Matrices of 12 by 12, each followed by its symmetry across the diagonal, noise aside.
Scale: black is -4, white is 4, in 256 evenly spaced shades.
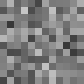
antisymmetric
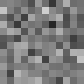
neither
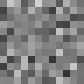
antisymmetric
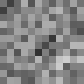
symmetric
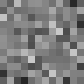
symmetric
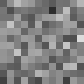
neither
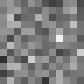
neither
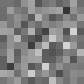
symmetric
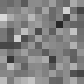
neither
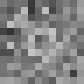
symmetric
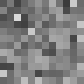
symmetric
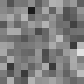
neither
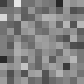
symmetric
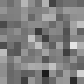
antisymmetric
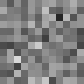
antisymmetric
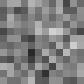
antisymmetric
